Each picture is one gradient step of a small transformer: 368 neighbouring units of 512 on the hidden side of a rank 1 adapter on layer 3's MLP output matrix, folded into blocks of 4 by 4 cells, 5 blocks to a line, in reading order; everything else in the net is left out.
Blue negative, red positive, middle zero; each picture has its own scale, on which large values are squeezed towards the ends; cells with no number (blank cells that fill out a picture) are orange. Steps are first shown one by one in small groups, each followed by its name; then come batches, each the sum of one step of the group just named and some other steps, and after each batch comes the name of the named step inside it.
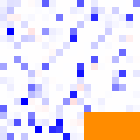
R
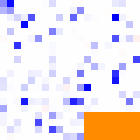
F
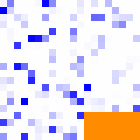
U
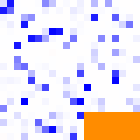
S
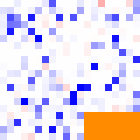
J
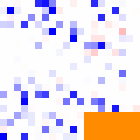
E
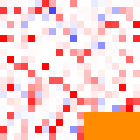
E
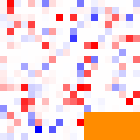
R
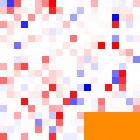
F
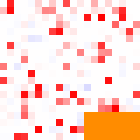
U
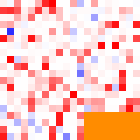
R
